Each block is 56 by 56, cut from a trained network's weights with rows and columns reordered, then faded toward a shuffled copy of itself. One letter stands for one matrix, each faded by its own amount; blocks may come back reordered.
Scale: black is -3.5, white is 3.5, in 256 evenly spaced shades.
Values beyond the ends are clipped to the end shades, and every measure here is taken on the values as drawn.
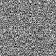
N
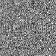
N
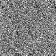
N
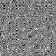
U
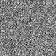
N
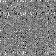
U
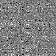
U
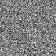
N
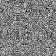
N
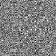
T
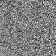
N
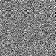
T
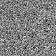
N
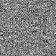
N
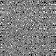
U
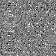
U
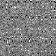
U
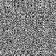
T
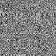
T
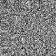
N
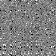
U
